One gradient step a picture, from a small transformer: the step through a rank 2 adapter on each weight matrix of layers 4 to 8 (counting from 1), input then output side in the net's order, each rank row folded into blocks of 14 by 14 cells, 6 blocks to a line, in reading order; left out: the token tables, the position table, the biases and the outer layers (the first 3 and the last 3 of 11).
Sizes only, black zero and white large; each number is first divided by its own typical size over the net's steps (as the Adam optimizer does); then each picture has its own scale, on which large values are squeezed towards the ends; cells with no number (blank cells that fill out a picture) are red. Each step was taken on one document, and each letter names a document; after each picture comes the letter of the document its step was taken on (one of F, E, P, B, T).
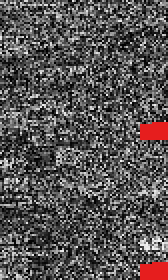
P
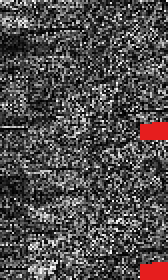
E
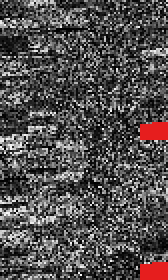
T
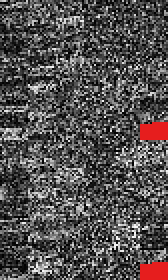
T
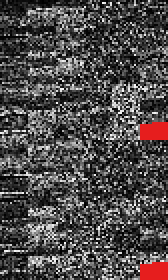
T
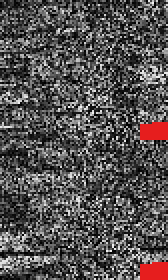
T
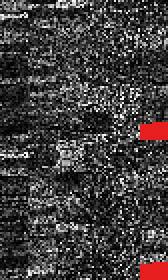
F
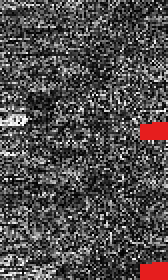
E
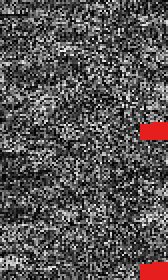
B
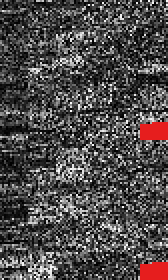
E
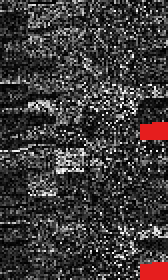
F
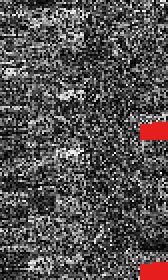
B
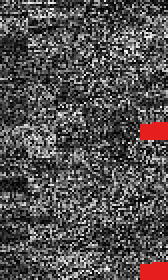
T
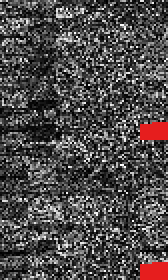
E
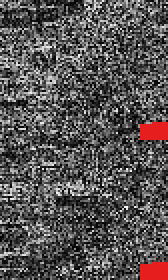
P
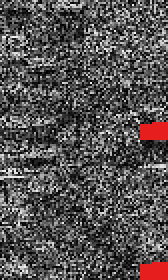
P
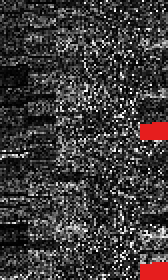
F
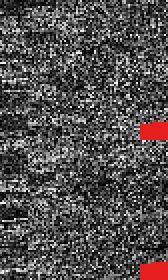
E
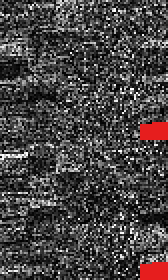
F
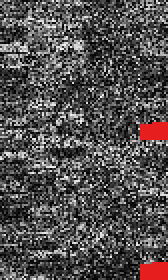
B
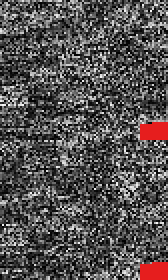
B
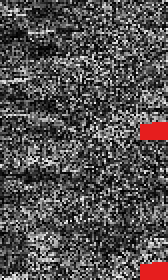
T
